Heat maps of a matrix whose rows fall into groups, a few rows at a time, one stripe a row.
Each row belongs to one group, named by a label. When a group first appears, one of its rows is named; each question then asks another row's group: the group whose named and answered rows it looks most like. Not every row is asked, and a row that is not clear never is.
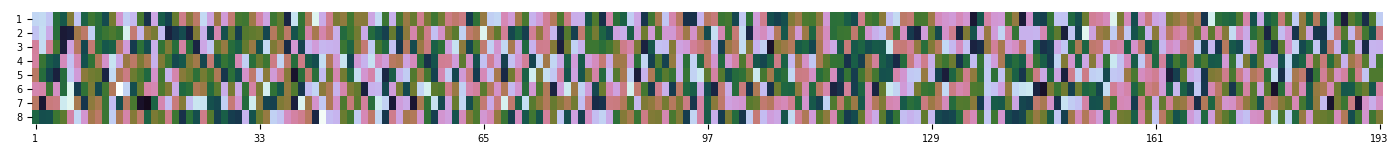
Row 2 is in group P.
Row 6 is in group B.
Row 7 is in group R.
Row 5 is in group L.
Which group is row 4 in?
L
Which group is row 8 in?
L
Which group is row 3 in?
B
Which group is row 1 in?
B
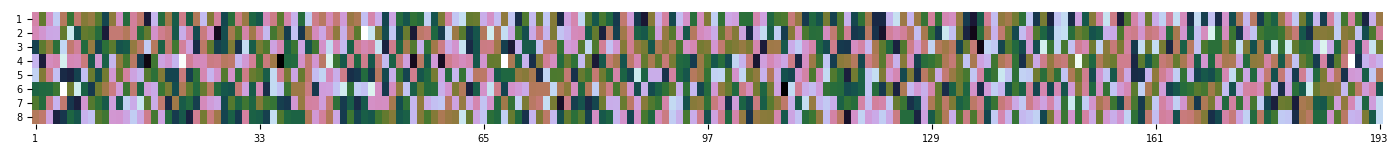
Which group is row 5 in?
P
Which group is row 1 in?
B
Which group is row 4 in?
R
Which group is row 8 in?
P
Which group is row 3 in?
L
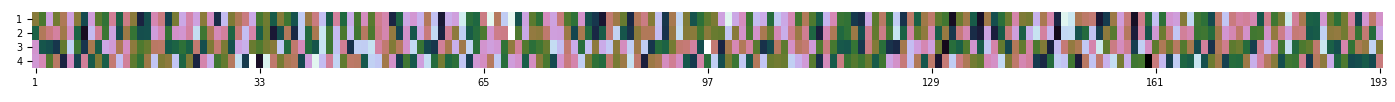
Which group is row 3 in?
L
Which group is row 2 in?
R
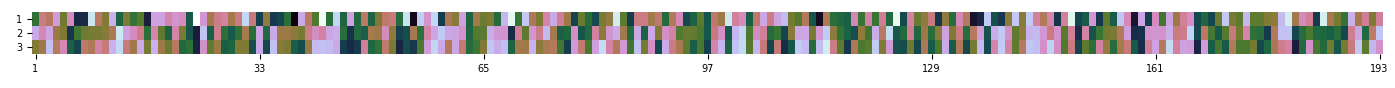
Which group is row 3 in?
P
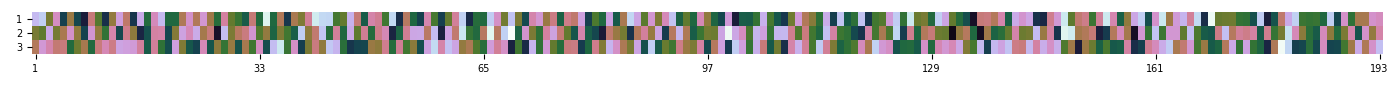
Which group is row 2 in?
R
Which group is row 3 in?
P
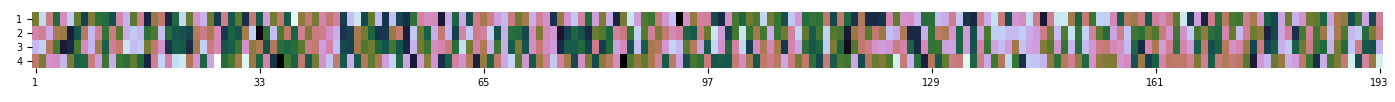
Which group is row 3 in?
P
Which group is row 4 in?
R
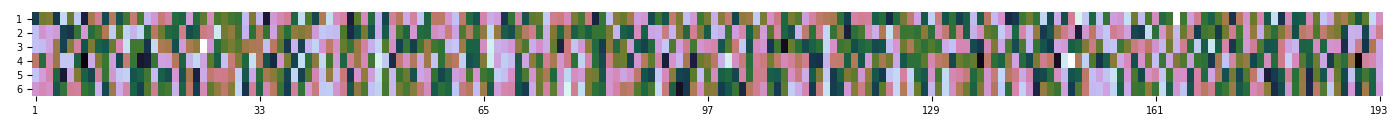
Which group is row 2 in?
P
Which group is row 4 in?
R
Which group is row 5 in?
B
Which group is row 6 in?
B
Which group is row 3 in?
B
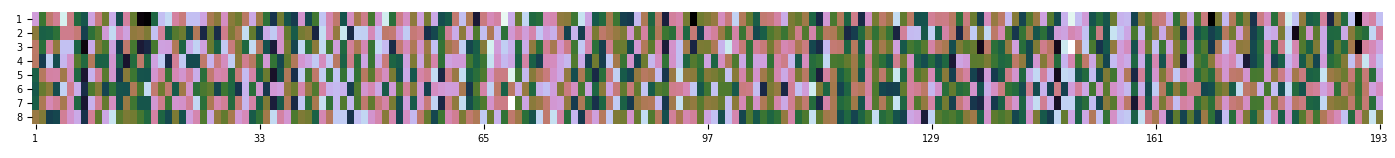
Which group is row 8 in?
L
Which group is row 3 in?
R
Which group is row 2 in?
L
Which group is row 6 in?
L
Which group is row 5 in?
R
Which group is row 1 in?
R
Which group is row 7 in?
R
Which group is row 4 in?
R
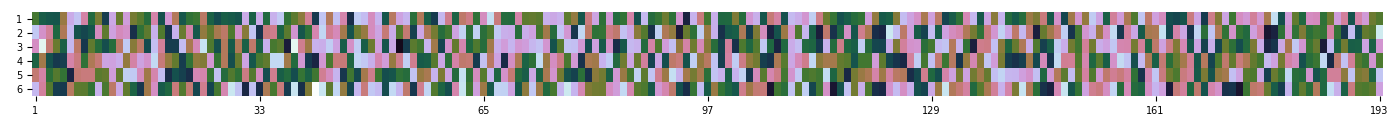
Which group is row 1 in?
L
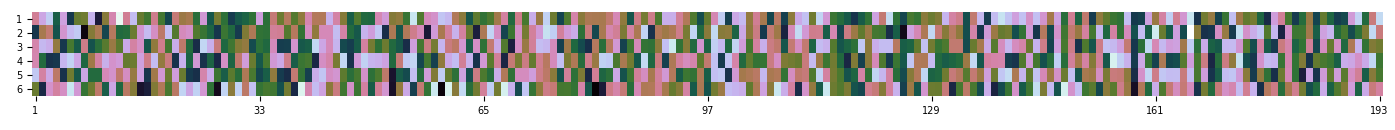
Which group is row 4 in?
L
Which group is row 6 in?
R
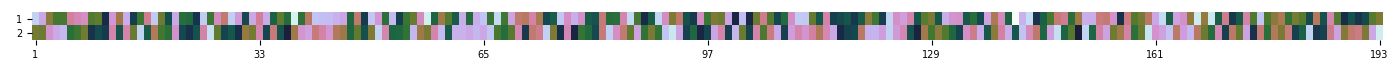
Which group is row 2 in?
P
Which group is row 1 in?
B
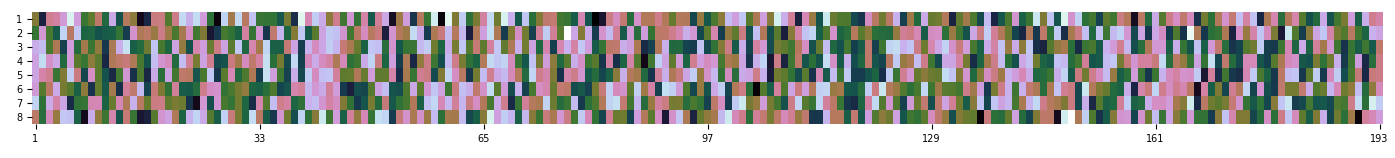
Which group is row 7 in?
P
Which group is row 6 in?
P
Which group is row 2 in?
L
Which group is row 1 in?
R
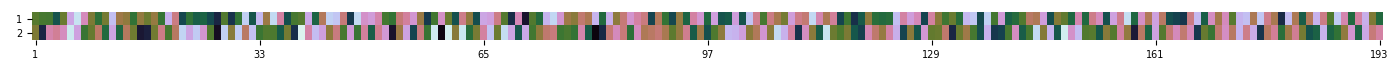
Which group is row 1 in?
L
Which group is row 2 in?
R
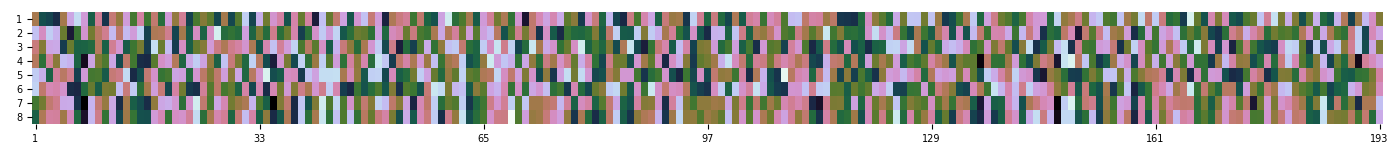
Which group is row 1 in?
L
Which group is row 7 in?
R
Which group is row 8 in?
R
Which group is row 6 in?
P
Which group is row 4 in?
R
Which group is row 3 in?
B
